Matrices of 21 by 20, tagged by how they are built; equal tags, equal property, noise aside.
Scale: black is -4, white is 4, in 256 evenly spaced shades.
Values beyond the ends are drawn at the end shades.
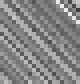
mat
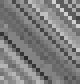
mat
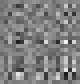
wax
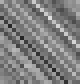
mat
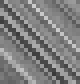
mat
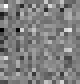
wax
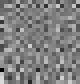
wax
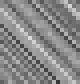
mat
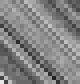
mat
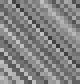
mat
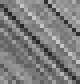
mat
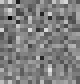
wax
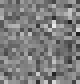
wax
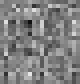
wax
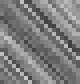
mat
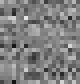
wax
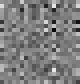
wax
